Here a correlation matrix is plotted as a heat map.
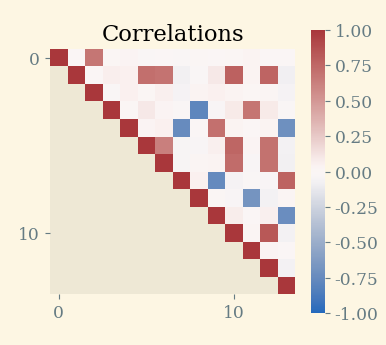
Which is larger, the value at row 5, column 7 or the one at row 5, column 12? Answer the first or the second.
the second
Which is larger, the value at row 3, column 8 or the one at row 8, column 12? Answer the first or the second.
the second
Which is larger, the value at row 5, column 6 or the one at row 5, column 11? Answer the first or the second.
the first
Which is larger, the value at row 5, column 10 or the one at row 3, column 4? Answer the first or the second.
the first
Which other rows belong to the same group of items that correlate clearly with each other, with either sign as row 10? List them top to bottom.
1, 5, 6, 12
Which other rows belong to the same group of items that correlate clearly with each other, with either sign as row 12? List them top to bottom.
1, 5, 6, 10
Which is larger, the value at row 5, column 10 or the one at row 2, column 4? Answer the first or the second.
the first
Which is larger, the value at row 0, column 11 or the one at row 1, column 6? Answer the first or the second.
the second
